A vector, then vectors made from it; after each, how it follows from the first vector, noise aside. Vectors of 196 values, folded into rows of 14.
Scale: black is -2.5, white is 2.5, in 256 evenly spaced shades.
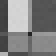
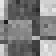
wrapped around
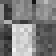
wrapped around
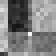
negated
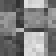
wrapped around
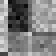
negated
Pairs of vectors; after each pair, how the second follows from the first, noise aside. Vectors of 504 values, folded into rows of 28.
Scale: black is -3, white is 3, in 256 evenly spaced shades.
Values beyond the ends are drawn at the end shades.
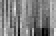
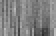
shrunk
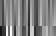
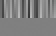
partly zeroed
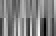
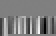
partly zeroed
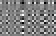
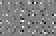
partly zeroed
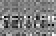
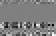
partly zeroed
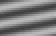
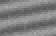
shrunk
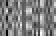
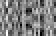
negated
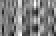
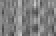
shrunk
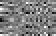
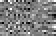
reversed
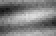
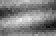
reversed
